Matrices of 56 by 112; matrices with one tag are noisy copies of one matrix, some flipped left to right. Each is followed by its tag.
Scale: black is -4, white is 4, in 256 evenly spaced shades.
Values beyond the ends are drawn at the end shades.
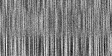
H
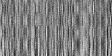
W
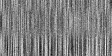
H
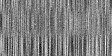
H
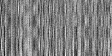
W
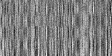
W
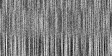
H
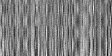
W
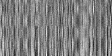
W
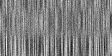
H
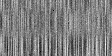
H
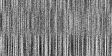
H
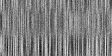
H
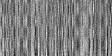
W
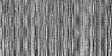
W
